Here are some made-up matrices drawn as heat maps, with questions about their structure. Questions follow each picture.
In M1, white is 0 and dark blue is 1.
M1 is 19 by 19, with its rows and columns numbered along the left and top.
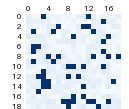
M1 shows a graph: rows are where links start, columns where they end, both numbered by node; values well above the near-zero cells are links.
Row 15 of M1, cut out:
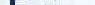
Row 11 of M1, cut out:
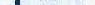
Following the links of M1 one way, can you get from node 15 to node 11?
yes
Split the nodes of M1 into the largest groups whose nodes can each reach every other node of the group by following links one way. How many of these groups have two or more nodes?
1
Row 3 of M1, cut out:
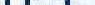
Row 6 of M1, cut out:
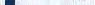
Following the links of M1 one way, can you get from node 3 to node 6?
yes
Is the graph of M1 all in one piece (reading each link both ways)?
yes
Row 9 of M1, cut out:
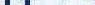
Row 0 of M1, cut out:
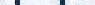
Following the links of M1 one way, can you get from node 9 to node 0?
no
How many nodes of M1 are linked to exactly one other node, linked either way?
0
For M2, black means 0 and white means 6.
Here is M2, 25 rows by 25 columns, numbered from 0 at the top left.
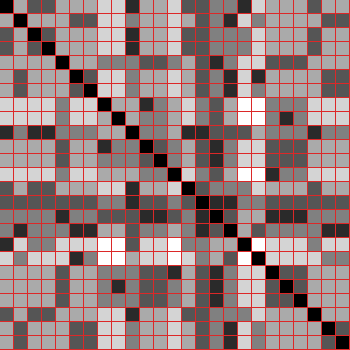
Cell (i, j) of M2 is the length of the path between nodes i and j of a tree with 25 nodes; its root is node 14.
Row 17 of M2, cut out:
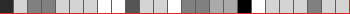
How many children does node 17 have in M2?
0
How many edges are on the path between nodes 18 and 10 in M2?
5
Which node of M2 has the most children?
15
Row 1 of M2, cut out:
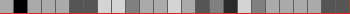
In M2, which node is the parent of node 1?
16
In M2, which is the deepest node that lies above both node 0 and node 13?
9
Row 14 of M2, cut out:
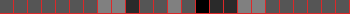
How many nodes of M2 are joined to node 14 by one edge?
3
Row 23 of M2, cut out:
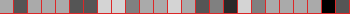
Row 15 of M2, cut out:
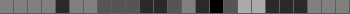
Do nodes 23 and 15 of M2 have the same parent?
no
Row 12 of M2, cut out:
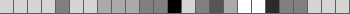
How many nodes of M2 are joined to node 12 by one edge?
1
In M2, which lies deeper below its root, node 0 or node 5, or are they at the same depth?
the same depth
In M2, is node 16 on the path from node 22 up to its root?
no
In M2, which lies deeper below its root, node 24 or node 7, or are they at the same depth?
node 7
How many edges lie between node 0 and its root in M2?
2
